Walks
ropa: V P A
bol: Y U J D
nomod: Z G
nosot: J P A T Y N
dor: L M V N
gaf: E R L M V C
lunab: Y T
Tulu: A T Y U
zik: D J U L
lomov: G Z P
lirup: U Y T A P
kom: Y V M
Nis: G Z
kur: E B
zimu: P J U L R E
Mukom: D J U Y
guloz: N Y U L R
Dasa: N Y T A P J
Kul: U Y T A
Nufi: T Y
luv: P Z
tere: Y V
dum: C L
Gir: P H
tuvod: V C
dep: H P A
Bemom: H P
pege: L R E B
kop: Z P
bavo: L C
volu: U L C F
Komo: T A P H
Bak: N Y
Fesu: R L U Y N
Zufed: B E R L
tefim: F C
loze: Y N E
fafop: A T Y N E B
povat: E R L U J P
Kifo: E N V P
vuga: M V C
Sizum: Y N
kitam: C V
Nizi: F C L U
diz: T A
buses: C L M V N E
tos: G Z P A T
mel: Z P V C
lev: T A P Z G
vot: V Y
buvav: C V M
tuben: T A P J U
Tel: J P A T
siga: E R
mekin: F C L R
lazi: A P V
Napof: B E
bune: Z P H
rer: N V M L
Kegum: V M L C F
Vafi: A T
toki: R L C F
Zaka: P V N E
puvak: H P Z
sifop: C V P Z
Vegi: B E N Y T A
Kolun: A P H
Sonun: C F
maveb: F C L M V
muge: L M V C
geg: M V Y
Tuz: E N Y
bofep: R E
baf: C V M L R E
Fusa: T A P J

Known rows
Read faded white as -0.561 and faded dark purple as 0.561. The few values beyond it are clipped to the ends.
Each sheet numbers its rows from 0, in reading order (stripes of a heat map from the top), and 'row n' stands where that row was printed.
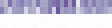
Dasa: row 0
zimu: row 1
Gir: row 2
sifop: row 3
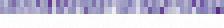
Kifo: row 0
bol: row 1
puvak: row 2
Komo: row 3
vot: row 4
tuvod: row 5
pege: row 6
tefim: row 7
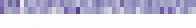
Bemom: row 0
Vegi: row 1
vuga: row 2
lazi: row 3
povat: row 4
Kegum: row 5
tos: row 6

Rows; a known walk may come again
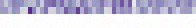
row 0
ropa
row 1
Vafi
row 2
tuvod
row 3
dep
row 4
Gir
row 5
lirup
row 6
Dasa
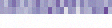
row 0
Kifo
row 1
Kegum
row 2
kop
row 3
muge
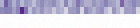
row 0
tefim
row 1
loze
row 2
guloz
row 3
Vegi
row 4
povat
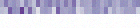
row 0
vuga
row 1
Fusa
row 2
Kolun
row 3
buses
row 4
fafop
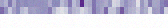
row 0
tos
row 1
mel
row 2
kur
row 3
maveb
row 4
Sizum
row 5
zimu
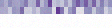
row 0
baf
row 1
Mukom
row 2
diz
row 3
puvak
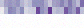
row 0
geg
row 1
buvav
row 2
kitam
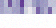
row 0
bol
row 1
kom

